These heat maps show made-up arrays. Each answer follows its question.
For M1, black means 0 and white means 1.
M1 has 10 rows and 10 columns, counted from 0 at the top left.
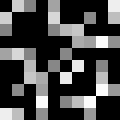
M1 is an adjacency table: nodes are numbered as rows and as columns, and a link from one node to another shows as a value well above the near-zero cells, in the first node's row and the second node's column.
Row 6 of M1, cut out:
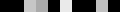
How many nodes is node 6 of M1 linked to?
4
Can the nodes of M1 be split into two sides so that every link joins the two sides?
no
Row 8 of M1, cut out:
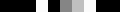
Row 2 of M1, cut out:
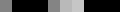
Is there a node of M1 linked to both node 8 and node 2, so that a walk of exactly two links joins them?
yes
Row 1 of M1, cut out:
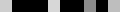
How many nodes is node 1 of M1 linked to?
4
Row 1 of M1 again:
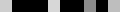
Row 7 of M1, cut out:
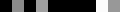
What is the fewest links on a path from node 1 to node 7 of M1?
1
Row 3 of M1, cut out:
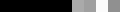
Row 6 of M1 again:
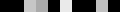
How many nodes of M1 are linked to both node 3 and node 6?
1
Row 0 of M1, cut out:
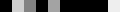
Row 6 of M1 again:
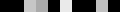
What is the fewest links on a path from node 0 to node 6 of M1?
2
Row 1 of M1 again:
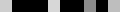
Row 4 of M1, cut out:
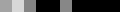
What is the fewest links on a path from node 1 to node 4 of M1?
1
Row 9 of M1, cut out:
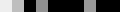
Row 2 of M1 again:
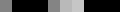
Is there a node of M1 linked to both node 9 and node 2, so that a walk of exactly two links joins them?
yes
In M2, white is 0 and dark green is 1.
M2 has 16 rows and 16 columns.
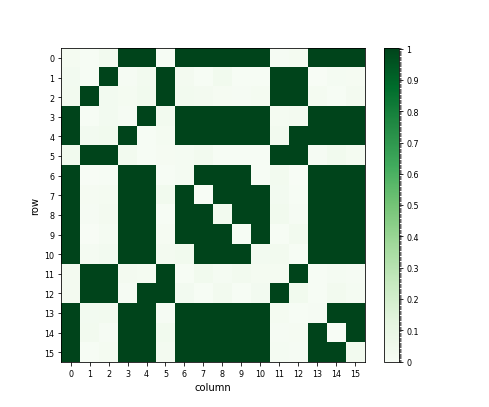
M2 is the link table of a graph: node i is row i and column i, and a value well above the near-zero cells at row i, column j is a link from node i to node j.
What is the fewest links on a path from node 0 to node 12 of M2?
2
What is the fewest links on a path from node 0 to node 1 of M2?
3
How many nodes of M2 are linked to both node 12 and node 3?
1
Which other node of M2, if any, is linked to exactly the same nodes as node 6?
node 10
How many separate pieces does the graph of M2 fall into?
1
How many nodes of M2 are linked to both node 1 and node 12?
3
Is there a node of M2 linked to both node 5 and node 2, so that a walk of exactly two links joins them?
yes
